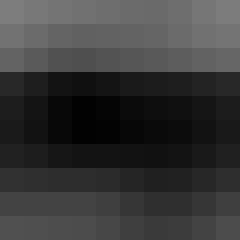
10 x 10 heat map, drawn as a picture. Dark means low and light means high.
The ninth with the lowest average is the centre. The top part is higher, up to a seam about 30% of the way down. On average the colour sits 20% of the way up the scale.
